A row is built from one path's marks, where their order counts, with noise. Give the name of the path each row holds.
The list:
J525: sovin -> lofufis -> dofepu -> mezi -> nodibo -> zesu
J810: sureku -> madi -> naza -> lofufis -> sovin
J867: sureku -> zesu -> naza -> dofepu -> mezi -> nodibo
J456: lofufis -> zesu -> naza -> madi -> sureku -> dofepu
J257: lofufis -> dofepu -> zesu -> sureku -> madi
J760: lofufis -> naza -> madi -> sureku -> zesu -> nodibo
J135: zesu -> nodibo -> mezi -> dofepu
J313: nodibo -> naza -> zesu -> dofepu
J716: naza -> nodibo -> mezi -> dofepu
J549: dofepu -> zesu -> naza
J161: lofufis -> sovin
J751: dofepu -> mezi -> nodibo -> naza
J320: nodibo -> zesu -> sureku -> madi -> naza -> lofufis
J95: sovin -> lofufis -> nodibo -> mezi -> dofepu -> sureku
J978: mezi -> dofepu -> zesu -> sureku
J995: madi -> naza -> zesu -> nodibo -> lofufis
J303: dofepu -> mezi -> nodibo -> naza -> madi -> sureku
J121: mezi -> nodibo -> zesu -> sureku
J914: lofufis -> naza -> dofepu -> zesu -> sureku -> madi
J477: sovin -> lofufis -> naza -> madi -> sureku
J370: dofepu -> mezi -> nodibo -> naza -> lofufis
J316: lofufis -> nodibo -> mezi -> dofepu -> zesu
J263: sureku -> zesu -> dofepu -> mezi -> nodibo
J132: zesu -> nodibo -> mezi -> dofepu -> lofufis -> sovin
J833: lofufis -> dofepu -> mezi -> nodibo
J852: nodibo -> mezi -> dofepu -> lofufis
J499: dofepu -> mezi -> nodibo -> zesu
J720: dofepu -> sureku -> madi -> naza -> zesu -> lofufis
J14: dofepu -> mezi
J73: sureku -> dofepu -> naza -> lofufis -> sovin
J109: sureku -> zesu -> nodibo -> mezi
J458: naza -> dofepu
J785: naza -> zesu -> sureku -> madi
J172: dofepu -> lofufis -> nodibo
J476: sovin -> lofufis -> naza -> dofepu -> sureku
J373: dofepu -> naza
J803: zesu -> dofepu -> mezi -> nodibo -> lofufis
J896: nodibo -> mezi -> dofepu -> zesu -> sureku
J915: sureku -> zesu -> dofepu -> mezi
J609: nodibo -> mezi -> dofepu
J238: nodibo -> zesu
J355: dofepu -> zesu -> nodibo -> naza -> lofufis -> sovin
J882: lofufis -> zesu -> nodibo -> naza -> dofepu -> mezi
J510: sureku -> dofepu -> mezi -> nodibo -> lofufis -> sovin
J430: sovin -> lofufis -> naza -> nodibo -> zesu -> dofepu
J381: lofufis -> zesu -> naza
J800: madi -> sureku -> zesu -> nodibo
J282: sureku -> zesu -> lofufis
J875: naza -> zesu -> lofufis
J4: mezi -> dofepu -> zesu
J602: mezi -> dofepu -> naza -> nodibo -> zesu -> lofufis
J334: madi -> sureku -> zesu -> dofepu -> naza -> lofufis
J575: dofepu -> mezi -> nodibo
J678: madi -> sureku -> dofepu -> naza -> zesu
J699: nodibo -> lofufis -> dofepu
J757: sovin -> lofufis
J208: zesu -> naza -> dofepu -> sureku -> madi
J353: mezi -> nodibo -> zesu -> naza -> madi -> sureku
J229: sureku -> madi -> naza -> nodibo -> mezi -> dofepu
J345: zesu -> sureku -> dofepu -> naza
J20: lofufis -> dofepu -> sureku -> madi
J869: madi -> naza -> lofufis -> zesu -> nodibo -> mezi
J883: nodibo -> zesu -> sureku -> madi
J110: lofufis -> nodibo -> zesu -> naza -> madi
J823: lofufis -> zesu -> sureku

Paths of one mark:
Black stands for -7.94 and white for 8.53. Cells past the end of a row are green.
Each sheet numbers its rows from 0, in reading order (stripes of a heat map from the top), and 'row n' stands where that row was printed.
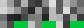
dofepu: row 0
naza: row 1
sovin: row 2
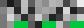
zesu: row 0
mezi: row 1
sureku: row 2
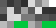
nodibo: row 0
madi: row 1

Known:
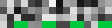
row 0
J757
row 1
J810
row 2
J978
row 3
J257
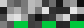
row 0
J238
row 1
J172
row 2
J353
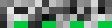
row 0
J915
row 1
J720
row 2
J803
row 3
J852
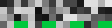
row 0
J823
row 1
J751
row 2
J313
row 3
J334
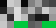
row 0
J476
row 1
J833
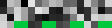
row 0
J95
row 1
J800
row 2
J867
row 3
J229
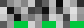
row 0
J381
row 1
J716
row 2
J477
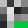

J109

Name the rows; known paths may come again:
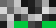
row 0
J882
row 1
J121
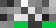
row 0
J810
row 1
J456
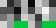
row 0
J716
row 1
J477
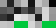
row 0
J510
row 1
J95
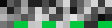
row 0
J345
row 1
J883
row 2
J852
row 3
J720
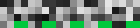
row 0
J823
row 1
J575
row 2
J257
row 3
J20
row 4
J4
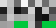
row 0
J282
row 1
J373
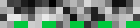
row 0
J313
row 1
J896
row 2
J381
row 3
J316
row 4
J208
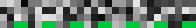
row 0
J525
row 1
J915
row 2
J549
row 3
J303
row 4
J875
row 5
J132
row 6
J760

